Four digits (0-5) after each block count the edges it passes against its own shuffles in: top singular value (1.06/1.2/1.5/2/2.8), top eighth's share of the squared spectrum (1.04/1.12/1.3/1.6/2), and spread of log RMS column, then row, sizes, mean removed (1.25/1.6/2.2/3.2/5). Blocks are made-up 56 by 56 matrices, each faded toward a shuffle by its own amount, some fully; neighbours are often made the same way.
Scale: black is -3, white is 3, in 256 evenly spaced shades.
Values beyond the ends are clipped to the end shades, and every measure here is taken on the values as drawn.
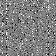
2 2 2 0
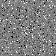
0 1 1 0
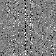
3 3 3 0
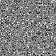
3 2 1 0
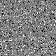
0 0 0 0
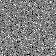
0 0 0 0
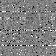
3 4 1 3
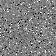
1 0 0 0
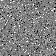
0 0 0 0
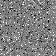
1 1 1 0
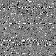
3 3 0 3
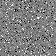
0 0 0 0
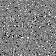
1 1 0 1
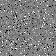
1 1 0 0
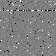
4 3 0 1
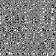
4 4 2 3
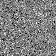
0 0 0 0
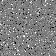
0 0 0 0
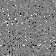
2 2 0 1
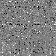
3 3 1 1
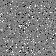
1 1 0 0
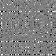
4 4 1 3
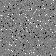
1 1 0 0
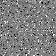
2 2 0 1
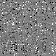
3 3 1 1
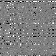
4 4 2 3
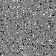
2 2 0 1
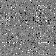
3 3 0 2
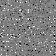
3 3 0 1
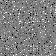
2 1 0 0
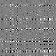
4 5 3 3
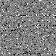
2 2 0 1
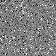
0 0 0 0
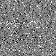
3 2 0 1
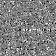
3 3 0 2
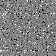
2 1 0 1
